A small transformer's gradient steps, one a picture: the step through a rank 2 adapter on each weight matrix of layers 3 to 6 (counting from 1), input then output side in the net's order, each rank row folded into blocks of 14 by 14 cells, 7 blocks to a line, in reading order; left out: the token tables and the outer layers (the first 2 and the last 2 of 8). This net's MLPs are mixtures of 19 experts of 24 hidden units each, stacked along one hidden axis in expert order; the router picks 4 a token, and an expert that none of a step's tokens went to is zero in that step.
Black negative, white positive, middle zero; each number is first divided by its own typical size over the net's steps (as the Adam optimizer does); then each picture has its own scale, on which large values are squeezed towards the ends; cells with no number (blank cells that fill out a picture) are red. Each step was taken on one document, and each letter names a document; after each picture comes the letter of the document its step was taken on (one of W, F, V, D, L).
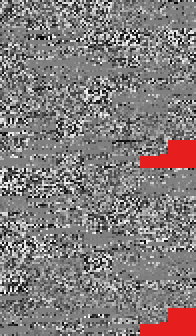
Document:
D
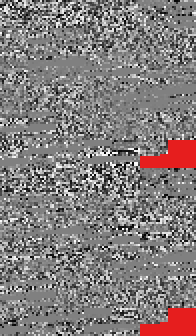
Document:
D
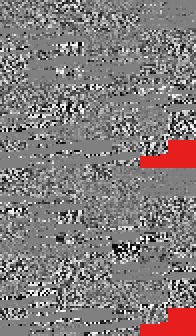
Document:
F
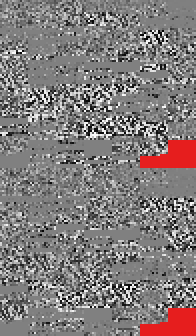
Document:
F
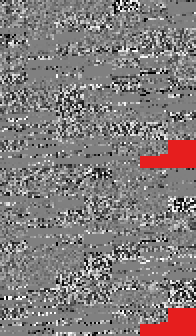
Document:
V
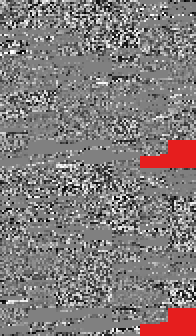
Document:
V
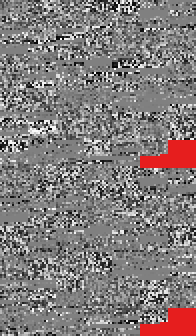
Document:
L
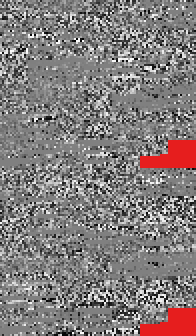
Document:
D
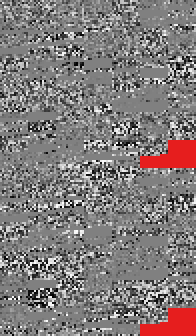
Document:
L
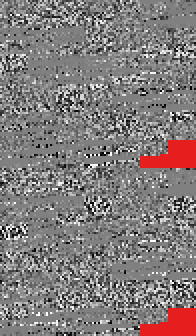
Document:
V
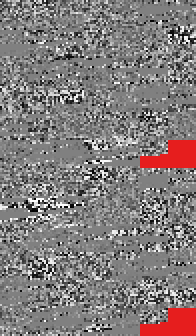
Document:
L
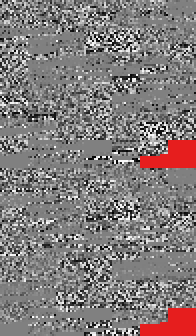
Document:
D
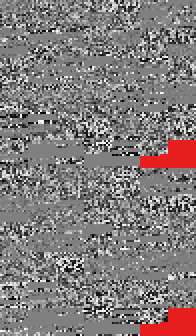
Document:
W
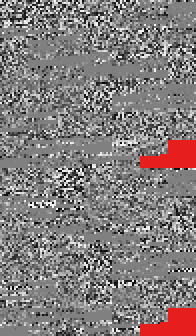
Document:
D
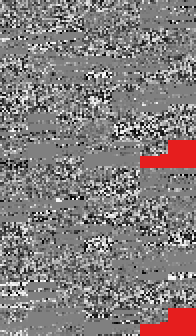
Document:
W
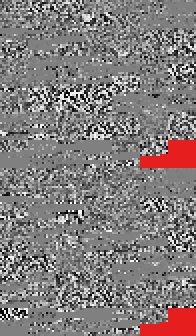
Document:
F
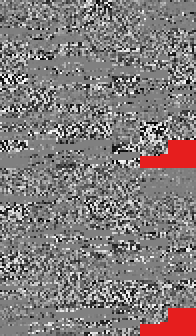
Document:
F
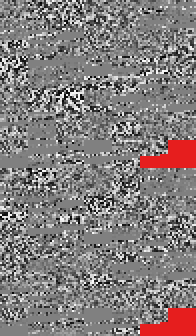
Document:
F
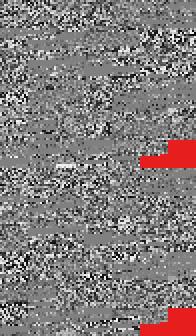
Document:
D
